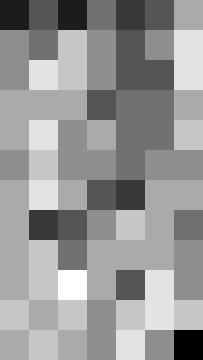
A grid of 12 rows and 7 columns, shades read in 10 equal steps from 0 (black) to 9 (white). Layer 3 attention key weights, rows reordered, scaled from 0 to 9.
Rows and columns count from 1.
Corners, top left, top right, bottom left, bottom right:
1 6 6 0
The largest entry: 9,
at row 10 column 3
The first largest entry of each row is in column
7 7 2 1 2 2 2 5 2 3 6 5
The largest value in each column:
7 8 9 6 8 8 8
